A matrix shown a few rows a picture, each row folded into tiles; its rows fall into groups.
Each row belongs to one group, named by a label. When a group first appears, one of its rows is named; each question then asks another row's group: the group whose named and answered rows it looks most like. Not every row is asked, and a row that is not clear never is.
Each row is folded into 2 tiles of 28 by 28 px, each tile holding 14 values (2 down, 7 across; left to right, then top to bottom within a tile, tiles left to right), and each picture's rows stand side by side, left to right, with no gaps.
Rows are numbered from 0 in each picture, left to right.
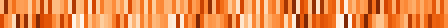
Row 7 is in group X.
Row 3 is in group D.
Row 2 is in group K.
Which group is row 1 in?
K
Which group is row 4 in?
K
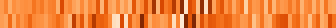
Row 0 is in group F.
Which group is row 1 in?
X
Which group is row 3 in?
X
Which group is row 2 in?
D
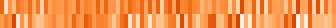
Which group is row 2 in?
K
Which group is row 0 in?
K
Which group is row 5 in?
K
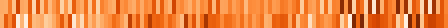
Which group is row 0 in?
K
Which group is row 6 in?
X
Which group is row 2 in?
X
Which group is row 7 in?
X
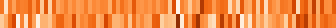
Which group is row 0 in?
K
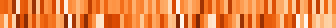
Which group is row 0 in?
X
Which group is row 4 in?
X
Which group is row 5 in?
K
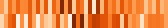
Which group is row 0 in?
K
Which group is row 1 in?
X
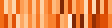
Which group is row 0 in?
K
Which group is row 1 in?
X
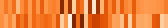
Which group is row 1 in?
X
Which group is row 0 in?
X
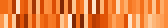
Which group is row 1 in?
X
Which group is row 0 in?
X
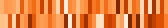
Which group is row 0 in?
D
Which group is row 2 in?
X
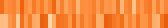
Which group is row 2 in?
F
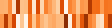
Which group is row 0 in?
K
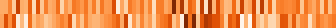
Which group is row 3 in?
X
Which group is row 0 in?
K
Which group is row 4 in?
K
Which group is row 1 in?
K
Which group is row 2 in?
K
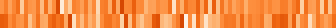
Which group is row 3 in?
K
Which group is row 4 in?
F
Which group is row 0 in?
F
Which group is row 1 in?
K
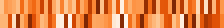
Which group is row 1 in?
D
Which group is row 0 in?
D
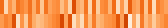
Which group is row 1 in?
K
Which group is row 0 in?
K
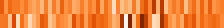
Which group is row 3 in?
X
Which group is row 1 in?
X
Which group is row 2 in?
D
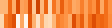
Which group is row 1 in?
X
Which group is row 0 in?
K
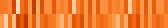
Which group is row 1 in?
X
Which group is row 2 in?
X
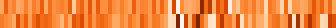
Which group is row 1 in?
X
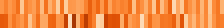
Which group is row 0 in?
F
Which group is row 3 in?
K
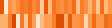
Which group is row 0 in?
K
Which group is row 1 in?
F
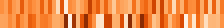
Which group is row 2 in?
D
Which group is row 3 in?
K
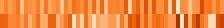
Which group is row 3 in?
D
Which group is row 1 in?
K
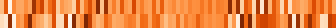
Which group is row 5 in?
D
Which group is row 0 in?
D
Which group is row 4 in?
X
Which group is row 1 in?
D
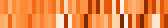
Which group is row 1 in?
D
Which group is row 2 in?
D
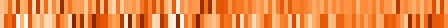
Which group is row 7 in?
X
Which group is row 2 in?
D
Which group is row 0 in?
K
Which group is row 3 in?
D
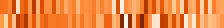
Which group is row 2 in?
D
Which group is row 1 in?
F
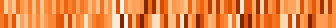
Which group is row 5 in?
D
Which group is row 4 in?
X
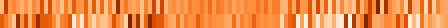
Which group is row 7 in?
K
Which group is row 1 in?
K
